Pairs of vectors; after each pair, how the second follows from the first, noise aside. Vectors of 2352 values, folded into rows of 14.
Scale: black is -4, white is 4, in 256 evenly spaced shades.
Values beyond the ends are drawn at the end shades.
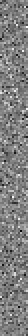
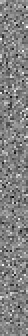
sign-scrambled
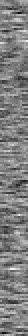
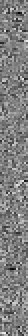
sign-scrambled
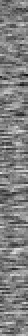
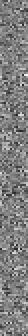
sign-scrambled
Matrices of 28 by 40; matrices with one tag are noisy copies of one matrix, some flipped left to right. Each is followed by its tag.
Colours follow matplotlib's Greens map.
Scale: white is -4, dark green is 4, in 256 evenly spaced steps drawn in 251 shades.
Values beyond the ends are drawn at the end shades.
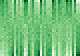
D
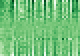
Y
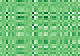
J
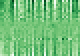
Y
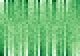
D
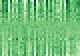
Y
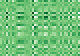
J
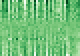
Y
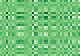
J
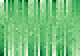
D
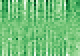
Y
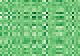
J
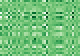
J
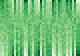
D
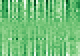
Y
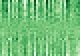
Y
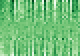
Y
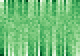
D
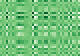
J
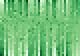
D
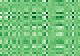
J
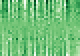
Y
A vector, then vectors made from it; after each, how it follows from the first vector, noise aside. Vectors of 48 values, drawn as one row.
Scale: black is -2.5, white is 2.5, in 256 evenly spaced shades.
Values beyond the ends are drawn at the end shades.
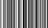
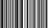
negated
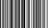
reversed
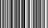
reversed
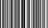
reversed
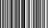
reversed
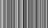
shrunk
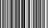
reversed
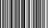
reversed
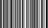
wrapped around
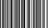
reversed
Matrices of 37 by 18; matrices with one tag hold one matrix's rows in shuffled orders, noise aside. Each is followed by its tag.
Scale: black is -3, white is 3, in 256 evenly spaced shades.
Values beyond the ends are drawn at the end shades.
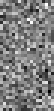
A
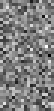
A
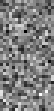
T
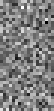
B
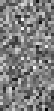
B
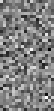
A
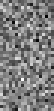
B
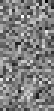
B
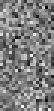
B
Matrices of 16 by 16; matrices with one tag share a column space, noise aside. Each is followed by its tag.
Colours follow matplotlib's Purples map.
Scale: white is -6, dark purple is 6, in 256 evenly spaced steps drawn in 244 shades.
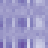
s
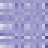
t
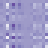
t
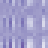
s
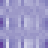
s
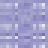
t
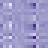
t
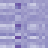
t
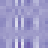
s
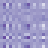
t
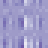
s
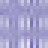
s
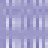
s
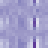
s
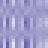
s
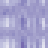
s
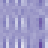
s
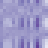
s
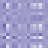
t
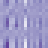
s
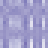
s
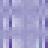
s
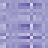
t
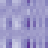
s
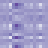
t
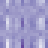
s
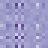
t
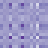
t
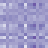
t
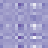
t
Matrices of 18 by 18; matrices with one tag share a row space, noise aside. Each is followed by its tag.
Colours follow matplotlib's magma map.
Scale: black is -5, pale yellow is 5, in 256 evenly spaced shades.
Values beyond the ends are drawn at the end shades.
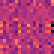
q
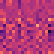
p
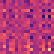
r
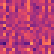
r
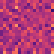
q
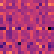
p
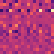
q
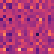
p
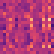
r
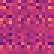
p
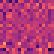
p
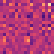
r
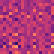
q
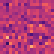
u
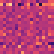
p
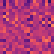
r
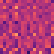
q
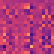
r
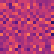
q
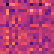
u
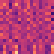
q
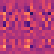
r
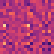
r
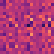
r
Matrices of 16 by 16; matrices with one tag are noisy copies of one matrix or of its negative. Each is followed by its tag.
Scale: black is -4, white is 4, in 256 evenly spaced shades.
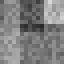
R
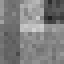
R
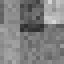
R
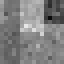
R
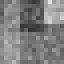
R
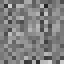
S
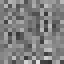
S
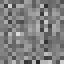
S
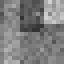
R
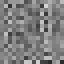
S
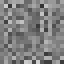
S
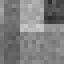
R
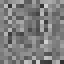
S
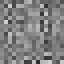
S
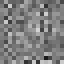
S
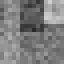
R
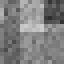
R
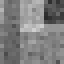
R
